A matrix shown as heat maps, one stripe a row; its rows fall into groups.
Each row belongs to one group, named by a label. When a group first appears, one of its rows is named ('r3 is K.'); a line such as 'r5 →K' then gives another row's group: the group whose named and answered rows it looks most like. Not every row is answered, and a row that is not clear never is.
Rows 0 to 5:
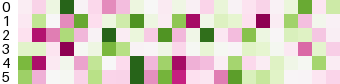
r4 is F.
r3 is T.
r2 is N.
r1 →T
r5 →F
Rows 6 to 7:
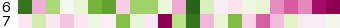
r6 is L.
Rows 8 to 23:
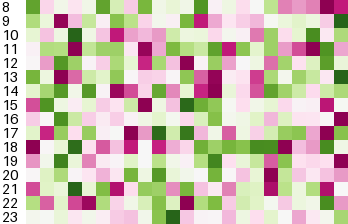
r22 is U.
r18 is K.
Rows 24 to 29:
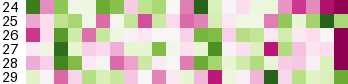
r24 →L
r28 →K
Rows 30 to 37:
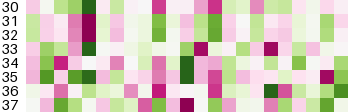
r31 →U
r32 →U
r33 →T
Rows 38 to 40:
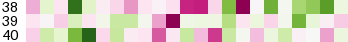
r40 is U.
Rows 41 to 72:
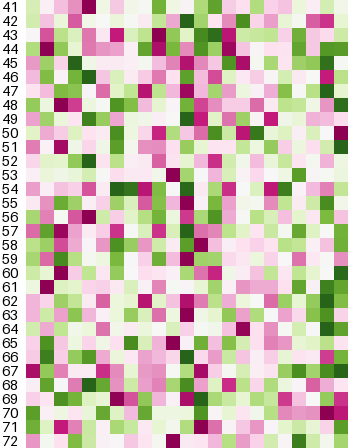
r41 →U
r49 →T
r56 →U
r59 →L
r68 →T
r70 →L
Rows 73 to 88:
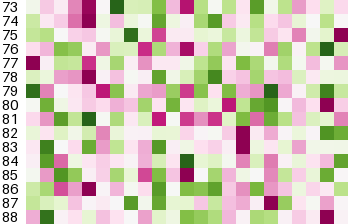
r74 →U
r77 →K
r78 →U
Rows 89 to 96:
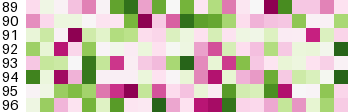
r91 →T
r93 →T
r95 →K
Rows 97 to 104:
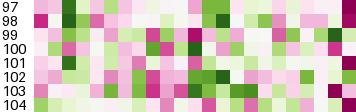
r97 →K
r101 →K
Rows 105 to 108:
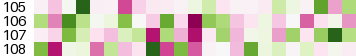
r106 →L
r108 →F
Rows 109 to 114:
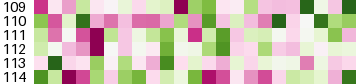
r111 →U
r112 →U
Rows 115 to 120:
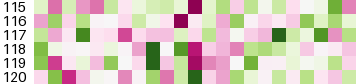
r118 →F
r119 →F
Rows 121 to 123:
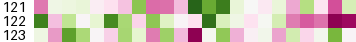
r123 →L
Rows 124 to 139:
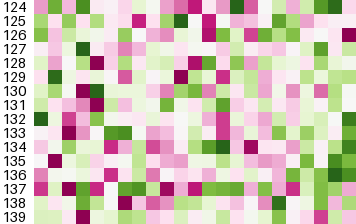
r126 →N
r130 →T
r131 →U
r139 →T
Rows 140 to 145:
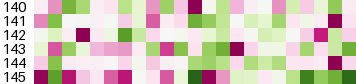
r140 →L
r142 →T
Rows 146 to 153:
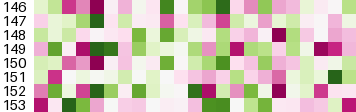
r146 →U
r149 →T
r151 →F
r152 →T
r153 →K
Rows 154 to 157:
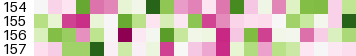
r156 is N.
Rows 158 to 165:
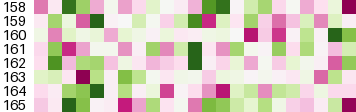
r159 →T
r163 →T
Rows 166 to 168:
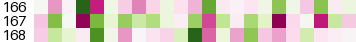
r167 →T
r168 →T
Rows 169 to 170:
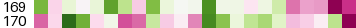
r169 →L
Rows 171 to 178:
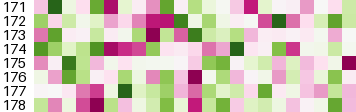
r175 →K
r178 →U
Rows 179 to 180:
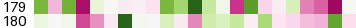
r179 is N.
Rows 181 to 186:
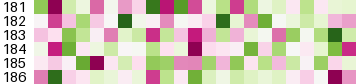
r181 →F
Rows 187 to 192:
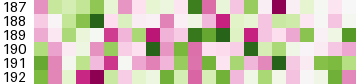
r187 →T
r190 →F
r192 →U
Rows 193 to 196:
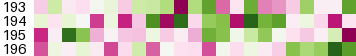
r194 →F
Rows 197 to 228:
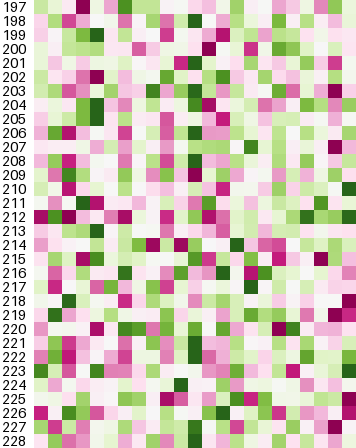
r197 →T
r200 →N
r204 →T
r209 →L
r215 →T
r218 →K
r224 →N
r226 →K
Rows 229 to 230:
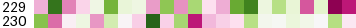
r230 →F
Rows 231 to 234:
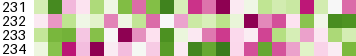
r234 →U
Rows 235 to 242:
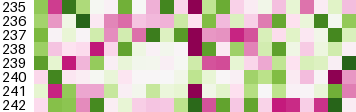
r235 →L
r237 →F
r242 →T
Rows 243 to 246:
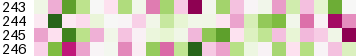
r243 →L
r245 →K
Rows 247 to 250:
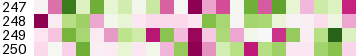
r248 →K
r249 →L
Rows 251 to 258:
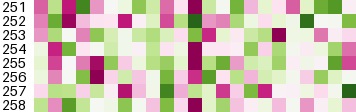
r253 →T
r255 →U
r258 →L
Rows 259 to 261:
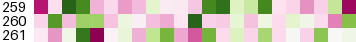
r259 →K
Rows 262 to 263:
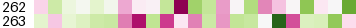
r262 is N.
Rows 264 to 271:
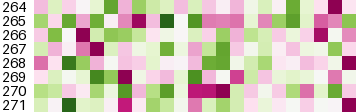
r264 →T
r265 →N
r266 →T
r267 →U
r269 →T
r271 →K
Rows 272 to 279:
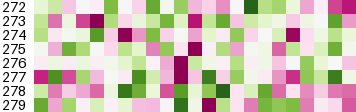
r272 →F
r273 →U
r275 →L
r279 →N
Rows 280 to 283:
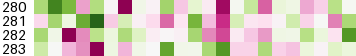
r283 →U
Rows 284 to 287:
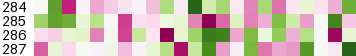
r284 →U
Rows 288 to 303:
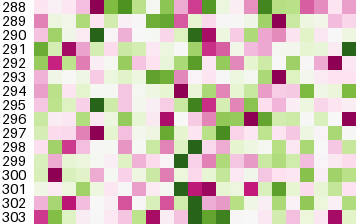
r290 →T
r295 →T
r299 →N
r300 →F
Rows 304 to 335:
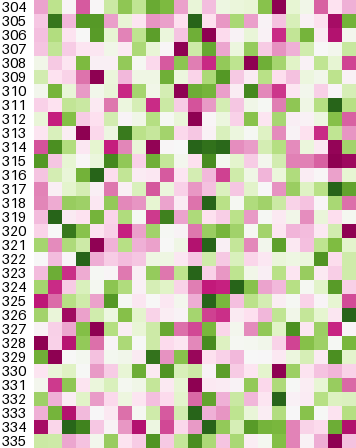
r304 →T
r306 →T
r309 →U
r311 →L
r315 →L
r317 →L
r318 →K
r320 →K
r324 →F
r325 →K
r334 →K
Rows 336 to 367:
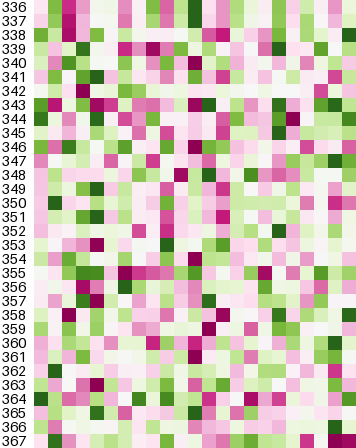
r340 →L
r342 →T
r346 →L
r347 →L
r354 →L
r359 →N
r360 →L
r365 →T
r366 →F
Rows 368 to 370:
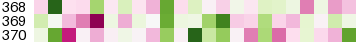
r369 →U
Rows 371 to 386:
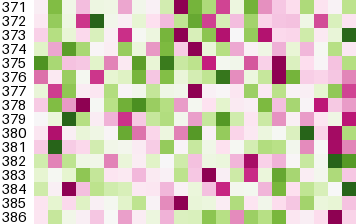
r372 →T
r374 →L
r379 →K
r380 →N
